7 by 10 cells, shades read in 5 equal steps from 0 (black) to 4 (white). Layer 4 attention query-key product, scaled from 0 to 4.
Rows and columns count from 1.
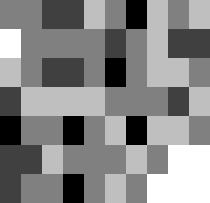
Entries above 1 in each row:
7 7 7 8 7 8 8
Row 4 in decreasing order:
3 3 3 3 3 2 2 2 1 1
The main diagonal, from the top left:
2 2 1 3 2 2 2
